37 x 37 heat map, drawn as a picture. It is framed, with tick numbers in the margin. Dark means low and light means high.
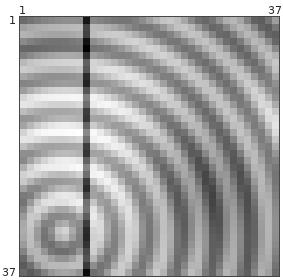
The bottom right is the ninth with the lowest average. Column 10 stands out from the rest. The middle left is the ninth with the highest average. On average the colour sits 60% of the way up the scale. Rings spread out from the bottom left.
